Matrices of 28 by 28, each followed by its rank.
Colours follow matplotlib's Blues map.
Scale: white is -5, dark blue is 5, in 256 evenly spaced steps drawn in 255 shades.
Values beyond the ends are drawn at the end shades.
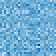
five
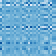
two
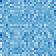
five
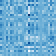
three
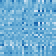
three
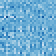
five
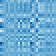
two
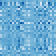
three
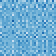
three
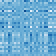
two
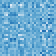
five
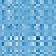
two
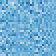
five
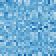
five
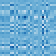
two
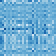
three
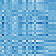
two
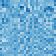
five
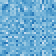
five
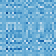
three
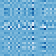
two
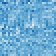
five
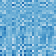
three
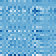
two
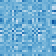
three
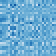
three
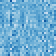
five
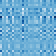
two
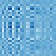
two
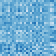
three
